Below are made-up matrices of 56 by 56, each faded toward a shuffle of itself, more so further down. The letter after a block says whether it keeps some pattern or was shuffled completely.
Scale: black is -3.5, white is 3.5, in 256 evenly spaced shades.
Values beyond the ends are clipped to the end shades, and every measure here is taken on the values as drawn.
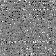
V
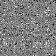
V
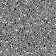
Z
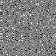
V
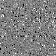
V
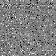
V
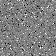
Z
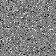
V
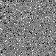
V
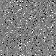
V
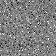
Z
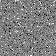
Z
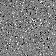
Z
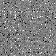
V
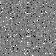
V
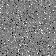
Z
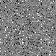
V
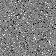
Z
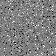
Z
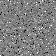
Z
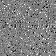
V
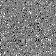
V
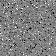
Z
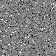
Z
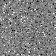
Z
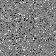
V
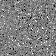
Z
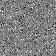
Z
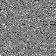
V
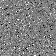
Z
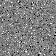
Z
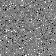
V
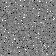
Z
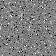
Z
